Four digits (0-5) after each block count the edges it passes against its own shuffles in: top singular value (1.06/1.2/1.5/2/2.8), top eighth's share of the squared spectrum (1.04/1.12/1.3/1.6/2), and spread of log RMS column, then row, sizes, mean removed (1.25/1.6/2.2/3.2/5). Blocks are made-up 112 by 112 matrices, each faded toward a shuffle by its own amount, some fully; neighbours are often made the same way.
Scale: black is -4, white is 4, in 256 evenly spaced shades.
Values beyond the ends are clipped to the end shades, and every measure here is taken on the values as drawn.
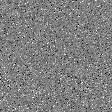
1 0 0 0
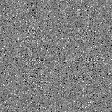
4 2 1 1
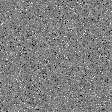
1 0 0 0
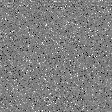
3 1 0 0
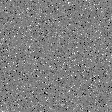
0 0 0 0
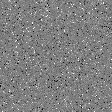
0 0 0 0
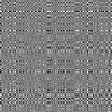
5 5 4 4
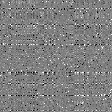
5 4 2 3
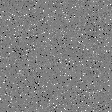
2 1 0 0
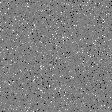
0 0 0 0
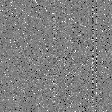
4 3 2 1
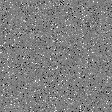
2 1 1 0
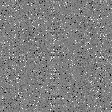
3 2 1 0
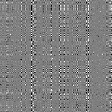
5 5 4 3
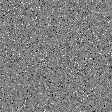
1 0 0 0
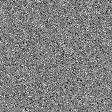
0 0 0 0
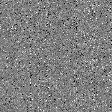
1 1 2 0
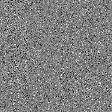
1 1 2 0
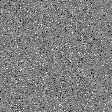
0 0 1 0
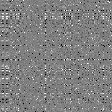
5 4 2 3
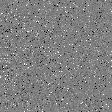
3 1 0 0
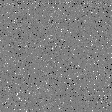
3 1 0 0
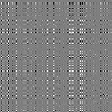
5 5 4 4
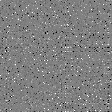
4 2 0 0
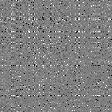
5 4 2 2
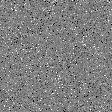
0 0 0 0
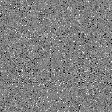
4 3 2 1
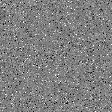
3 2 1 0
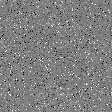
3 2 0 1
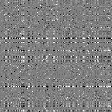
5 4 3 3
